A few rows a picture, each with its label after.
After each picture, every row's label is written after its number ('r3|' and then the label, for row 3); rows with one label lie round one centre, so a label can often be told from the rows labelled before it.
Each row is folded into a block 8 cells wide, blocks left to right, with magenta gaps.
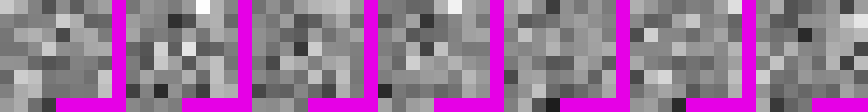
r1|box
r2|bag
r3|bag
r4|bag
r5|box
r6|box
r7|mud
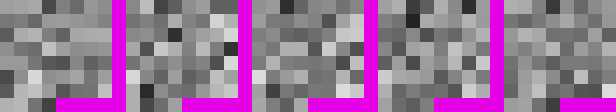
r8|box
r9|mud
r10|mud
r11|mud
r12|box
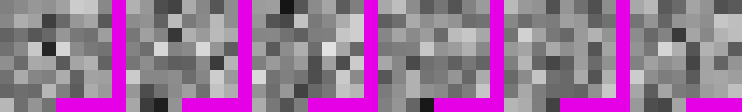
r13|bag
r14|mud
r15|mud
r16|box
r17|box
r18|mud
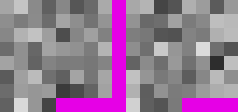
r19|box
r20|mud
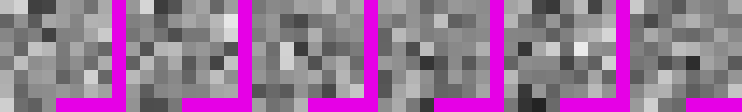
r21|mud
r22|mud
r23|bag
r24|box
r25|mud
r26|box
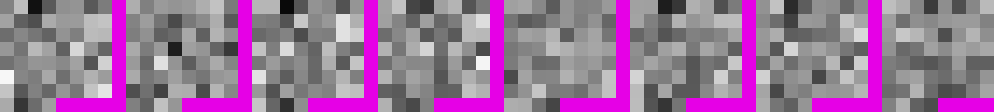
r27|mud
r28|bag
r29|mud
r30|mud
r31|box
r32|mud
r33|mud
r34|box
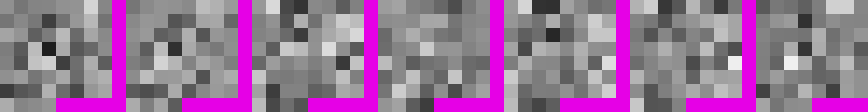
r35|bag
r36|bag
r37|mud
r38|box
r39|mud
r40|mud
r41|bag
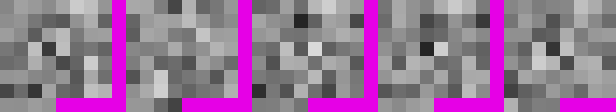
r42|bag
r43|box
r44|bag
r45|bag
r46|bag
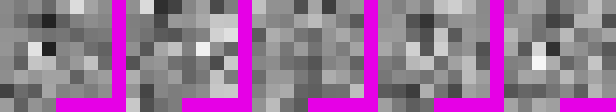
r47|bag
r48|mud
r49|box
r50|bag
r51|bag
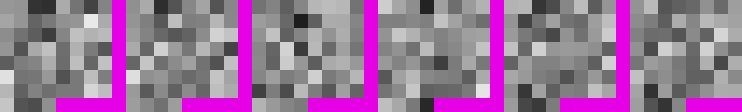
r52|mud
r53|mud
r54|bag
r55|box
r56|mud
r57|mud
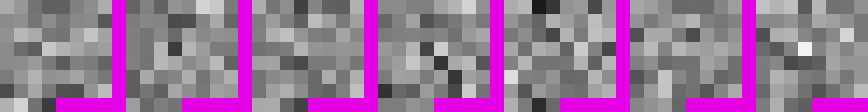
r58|box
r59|bag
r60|box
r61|bag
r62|mud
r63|box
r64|box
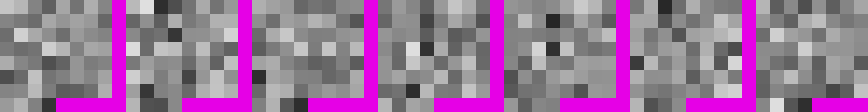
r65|box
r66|mud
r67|box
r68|bag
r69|bag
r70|mud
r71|box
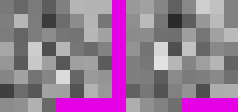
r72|bag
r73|bag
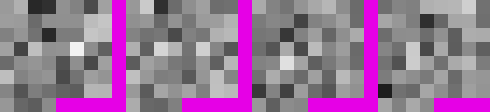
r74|mud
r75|mud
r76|bag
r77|bag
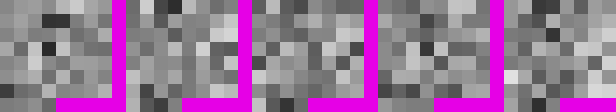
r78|bag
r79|mud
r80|mud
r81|bag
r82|mud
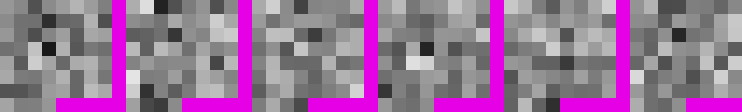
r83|bag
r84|mud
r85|box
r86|bag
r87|box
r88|mud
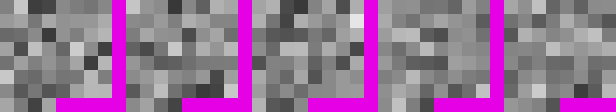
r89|mud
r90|box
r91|mud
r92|box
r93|box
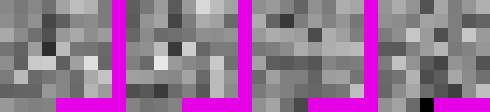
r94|bag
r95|bag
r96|box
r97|box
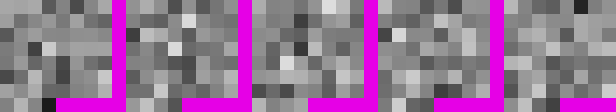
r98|box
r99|box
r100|bag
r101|box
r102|box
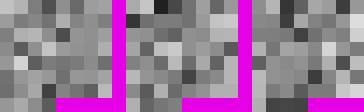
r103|box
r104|mud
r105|mud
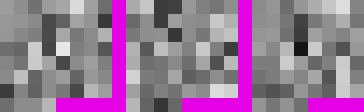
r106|bag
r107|mud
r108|bag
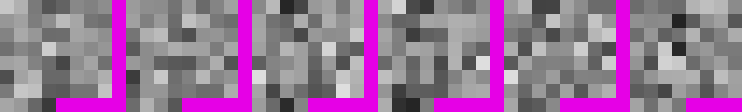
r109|box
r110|box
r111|mud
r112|mud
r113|mud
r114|bag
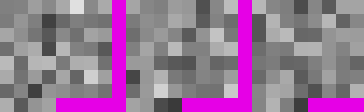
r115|bag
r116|box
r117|box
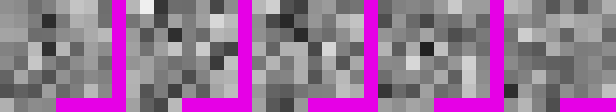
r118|bag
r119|mud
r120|mud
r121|bag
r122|box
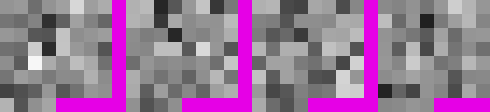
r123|bag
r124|mud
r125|mud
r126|bag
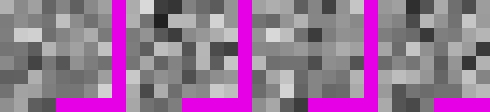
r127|box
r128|mud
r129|box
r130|mud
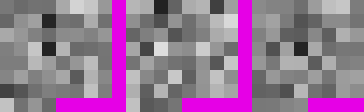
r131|bag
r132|mud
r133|bag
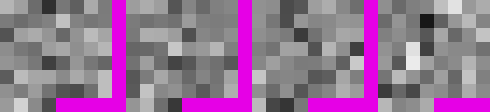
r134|box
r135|box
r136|mud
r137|bag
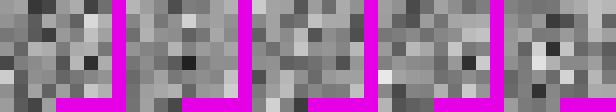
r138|mud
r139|box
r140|box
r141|mud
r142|bag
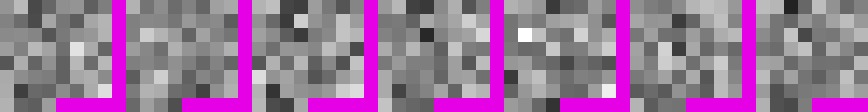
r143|mud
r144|box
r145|mud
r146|mud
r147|box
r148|bag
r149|mud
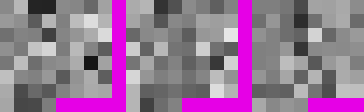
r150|mud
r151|mud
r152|bag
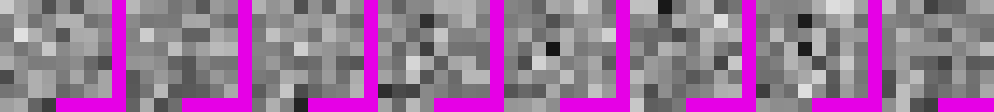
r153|box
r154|box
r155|box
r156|bag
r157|bag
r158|mud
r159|bag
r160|box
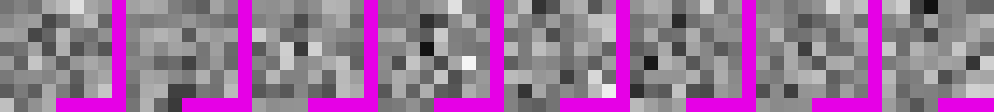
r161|bag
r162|box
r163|bag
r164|bag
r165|mud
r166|bag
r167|bag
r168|mud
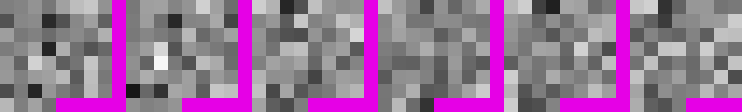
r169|bag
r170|bag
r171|mud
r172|box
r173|mud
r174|mud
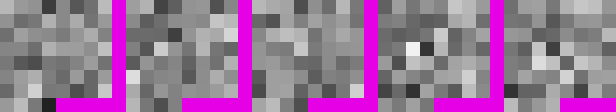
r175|box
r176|mud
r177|box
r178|bag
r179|bag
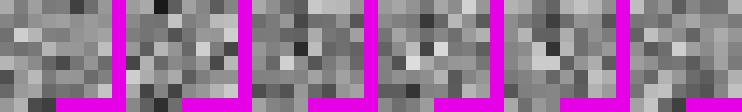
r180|box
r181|mud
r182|bag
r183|bag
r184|bag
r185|box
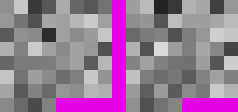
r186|mud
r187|mud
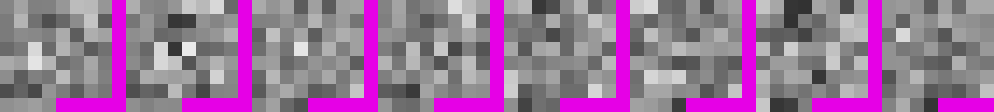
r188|bag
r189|bag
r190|box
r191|bag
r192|mud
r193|box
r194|mud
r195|box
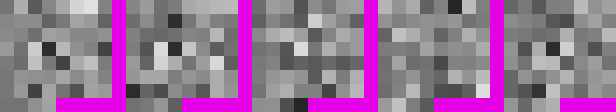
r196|bag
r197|bag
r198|box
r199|box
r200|bag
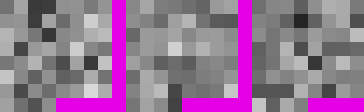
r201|mud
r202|box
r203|bag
